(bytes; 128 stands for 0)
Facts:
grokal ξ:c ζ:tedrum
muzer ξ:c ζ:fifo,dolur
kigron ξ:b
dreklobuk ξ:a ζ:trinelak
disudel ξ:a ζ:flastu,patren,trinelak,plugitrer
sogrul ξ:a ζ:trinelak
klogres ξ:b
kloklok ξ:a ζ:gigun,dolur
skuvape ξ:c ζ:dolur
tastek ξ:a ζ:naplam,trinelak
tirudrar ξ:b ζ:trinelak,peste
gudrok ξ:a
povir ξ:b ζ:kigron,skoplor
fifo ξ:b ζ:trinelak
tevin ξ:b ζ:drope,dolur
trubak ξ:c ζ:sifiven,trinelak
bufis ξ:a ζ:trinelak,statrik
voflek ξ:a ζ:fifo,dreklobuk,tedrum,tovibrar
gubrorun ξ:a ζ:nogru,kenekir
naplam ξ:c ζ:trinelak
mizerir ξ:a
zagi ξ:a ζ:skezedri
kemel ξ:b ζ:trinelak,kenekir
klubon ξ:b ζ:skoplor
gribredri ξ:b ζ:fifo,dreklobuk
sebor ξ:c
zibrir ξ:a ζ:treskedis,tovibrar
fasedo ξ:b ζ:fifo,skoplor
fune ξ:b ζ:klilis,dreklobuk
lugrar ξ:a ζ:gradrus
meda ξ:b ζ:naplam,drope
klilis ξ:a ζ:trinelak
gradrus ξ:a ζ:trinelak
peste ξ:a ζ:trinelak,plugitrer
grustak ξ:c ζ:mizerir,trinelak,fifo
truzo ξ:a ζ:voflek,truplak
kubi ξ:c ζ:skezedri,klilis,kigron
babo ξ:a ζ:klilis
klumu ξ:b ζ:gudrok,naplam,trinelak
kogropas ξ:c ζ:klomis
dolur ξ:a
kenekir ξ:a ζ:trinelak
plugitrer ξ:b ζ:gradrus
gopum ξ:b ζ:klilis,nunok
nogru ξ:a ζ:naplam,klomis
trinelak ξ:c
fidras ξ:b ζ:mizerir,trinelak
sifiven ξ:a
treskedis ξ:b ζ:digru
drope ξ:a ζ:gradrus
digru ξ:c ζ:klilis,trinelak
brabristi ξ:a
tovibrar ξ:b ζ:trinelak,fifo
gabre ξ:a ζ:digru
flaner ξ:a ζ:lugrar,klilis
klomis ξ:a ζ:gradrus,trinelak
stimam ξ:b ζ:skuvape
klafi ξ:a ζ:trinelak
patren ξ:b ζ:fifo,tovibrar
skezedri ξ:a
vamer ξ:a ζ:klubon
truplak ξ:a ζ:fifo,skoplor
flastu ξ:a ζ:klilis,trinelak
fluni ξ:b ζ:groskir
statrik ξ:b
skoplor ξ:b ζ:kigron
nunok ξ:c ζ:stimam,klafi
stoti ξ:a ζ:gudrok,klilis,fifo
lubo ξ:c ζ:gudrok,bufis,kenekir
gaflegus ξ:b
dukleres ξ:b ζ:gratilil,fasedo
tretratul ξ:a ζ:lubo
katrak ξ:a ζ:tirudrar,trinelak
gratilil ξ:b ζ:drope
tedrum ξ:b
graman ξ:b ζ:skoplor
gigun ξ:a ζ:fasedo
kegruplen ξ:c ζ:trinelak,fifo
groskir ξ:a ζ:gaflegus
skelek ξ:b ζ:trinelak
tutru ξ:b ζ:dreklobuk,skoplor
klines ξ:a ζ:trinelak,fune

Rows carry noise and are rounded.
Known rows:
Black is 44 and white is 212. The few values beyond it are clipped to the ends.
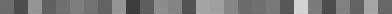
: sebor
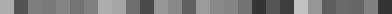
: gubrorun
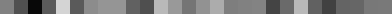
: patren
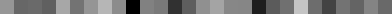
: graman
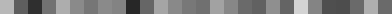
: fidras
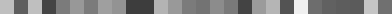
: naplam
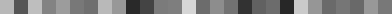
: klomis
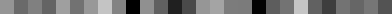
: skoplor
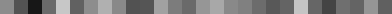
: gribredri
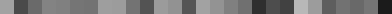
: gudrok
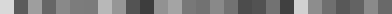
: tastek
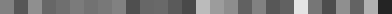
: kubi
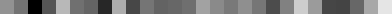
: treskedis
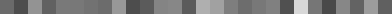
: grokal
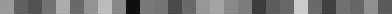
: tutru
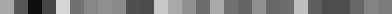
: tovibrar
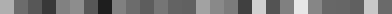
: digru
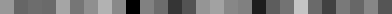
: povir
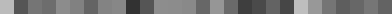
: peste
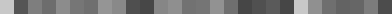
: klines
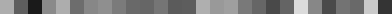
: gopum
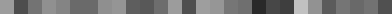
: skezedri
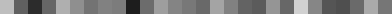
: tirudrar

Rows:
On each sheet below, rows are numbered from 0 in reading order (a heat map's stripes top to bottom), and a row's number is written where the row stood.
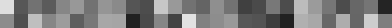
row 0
kenekir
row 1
drope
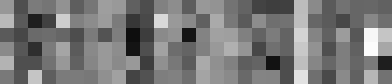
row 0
truzo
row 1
fifo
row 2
skuvape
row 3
tevin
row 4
stoti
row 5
kogropas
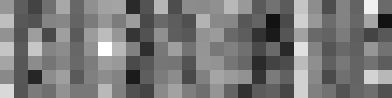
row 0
gratilil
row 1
babo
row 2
truplak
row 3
nogru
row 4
vamer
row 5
stimam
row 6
dreklobuk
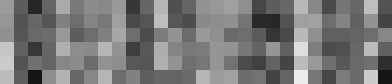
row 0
dukleres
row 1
gigun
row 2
zibrir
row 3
klumu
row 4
bufis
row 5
fune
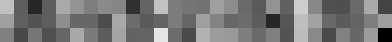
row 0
kemel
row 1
gabre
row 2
lubo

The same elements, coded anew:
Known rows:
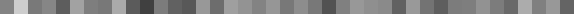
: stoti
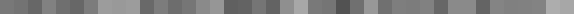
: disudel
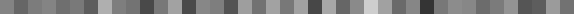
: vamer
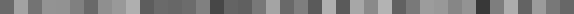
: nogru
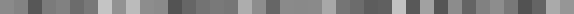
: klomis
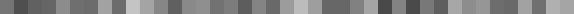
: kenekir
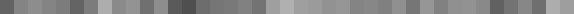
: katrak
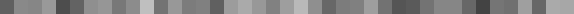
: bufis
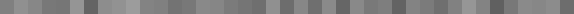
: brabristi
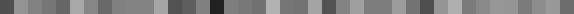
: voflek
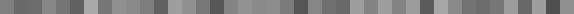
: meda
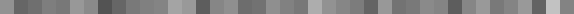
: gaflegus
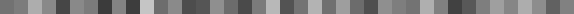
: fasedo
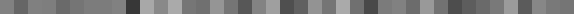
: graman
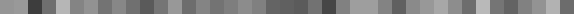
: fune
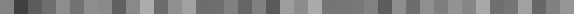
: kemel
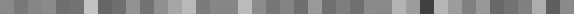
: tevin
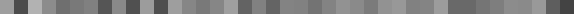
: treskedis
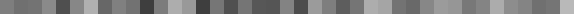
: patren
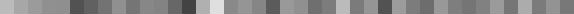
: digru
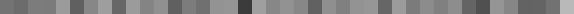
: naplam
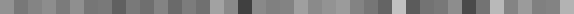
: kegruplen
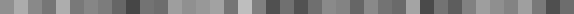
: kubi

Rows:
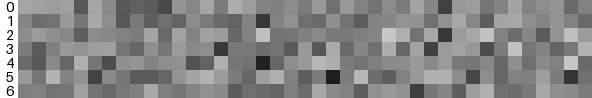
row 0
muzer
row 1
gribredri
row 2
kloklok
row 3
tovibrar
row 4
peste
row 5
nunok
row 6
gubrorun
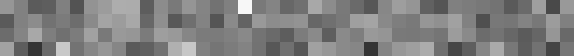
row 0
drope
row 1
tastek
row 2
zibrir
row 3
plugitrer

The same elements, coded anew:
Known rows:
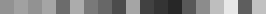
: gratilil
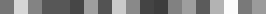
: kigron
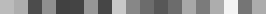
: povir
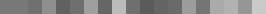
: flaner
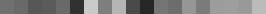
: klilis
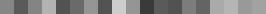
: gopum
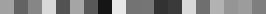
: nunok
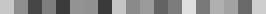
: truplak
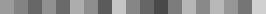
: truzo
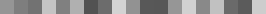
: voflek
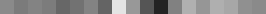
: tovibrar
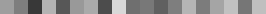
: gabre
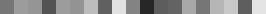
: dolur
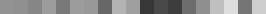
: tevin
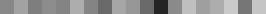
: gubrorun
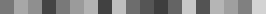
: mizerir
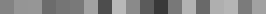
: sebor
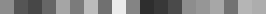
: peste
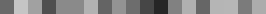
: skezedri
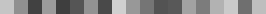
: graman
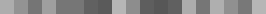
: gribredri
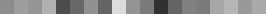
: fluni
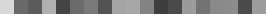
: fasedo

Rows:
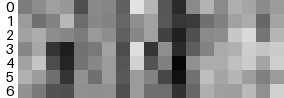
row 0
patren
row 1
dukleres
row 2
meda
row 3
gradrus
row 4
klomis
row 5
naplam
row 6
bufis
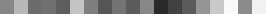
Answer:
drope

